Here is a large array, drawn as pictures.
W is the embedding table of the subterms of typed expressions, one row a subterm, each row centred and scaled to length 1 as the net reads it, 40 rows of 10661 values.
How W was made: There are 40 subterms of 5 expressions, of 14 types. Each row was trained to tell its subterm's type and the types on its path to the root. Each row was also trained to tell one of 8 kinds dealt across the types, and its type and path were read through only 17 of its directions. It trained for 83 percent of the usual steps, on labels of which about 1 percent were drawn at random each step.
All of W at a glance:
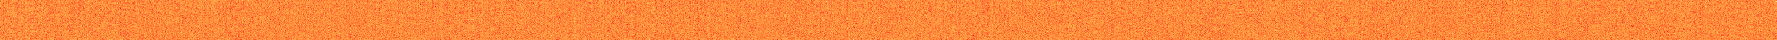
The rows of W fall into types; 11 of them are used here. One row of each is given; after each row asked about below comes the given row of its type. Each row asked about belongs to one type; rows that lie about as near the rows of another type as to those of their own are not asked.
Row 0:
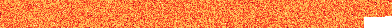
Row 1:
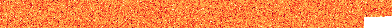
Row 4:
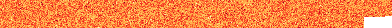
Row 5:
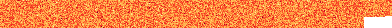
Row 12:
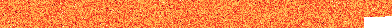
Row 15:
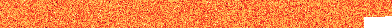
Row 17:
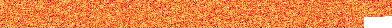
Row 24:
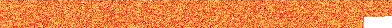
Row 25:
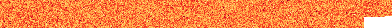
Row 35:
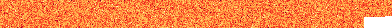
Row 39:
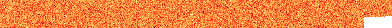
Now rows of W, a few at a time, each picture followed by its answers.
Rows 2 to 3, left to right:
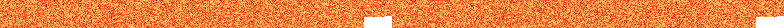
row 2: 24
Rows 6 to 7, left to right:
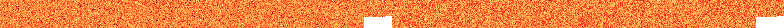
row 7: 5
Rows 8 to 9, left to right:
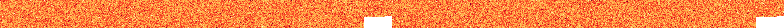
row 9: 25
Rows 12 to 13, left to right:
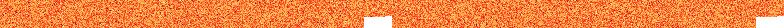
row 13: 25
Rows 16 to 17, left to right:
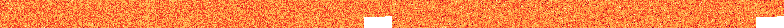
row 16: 39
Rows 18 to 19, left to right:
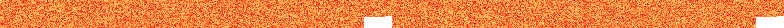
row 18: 1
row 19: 25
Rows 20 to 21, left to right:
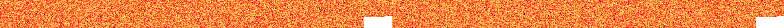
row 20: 0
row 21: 5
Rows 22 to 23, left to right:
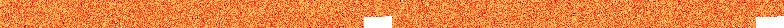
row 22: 15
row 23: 5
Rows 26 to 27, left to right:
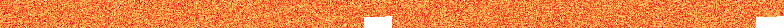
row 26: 12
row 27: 24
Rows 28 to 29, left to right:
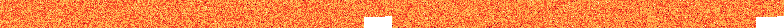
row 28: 4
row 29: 1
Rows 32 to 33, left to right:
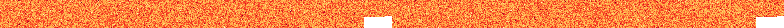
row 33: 15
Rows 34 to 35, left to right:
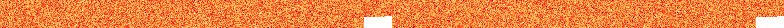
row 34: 24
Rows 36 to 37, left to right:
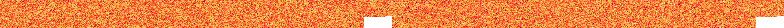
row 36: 1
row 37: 17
